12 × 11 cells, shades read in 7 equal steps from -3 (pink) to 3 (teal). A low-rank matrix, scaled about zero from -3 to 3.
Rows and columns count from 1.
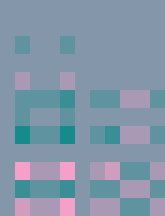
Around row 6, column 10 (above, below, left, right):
0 0 -1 1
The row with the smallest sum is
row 10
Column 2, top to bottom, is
0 0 1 0 -1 1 1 3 0 -3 2 -2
